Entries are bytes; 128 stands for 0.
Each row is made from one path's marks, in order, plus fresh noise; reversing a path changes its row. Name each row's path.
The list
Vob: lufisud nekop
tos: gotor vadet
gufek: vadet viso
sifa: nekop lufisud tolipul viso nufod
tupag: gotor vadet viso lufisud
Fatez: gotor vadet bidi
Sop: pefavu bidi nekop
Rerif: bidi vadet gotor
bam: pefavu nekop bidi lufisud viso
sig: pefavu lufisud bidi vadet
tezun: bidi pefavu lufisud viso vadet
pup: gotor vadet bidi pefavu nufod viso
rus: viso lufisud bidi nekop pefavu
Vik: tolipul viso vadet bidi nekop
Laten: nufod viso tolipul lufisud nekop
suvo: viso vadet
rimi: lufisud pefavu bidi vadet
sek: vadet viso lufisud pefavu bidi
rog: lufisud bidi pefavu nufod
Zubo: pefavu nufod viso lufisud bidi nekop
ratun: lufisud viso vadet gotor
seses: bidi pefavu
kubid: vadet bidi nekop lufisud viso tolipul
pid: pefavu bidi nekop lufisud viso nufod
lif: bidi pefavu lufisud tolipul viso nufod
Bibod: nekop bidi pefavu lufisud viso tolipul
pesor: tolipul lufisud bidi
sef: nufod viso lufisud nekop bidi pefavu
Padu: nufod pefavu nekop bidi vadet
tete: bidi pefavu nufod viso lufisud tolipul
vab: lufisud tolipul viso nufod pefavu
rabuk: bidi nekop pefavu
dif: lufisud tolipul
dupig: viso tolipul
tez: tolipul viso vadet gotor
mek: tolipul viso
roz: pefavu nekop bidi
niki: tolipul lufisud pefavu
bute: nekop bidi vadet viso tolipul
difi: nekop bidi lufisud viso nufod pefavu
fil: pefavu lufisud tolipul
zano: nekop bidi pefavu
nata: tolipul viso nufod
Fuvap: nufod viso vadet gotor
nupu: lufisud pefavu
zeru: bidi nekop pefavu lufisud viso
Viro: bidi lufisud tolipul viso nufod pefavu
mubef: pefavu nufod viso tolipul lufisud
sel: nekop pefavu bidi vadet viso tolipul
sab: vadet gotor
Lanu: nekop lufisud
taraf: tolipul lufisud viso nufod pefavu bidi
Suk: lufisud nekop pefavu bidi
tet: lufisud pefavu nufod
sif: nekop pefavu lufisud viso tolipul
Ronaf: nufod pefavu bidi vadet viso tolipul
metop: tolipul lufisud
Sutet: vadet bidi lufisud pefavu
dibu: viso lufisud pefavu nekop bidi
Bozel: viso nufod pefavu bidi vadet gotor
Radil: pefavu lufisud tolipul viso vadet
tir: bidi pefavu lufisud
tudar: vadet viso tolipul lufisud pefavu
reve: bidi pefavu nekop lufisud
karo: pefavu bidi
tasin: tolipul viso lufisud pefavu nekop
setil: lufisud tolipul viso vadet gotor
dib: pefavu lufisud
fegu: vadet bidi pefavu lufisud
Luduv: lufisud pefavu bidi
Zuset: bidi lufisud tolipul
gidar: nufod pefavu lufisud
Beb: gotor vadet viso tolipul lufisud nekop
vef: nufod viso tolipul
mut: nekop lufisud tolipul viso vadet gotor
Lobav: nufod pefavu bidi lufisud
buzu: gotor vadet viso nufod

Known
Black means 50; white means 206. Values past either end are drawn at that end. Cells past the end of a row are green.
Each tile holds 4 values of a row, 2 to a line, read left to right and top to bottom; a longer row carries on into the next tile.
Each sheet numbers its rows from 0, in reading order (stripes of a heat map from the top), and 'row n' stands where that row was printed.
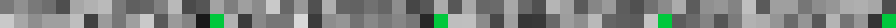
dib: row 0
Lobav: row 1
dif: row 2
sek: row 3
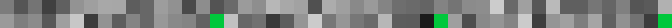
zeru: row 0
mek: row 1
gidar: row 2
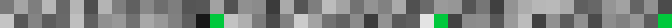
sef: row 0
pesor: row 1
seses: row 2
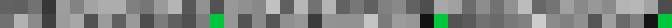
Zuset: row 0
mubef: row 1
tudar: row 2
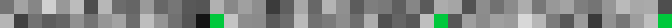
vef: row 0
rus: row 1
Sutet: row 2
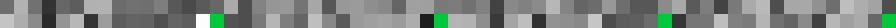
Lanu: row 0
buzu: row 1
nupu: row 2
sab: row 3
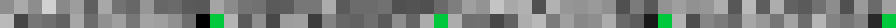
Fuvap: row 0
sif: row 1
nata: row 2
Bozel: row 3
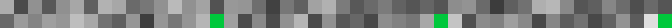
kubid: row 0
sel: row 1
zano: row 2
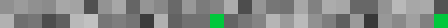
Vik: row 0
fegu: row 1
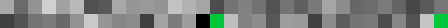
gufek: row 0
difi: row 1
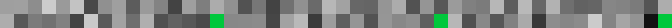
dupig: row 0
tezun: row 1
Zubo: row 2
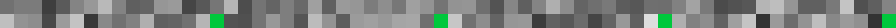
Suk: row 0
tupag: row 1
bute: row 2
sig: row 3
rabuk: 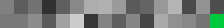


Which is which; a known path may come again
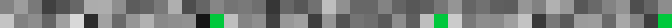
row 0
sig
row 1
difi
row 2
pid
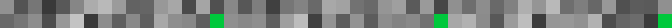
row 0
rabuk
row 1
tezun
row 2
tet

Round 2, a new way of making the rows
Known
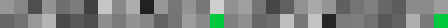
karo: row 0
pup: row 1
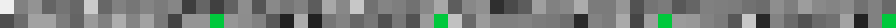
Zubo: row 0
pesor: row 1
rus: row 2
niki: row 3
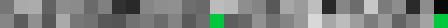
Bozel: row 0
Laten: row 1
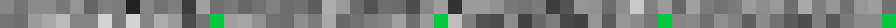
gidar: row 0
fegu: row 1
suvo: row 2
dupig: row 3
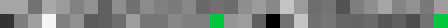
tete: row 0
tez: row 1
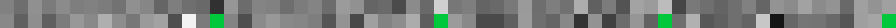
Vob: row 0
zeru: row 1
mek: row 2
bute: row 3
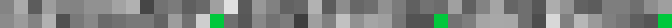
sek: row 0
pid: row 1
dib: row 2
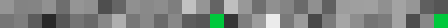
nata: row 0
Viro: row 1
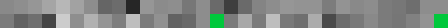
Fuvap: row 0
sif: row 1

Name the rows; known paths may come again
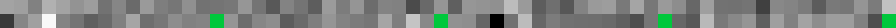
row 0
tete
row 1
Suk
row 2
tez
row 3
reve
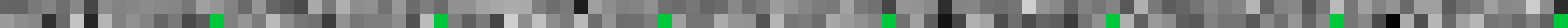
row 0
metop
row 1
difi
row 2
Fuvap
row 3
nupu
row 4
Vik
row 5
dibu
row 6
buzu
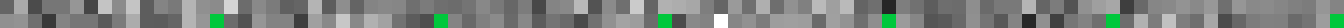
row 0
Fatez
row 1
pid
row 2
rabuk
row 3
vab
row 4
mek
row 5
sif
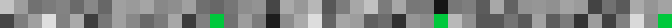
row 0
Viro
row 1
Beb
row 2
gufek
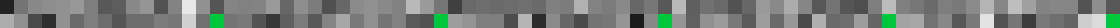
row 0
tos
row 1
nata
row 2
niki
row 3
bam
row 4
kubid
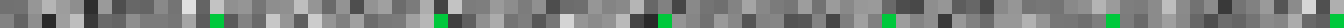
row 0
Rerif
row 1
vef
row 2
lif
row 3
dupig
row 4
Lanu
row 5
tezun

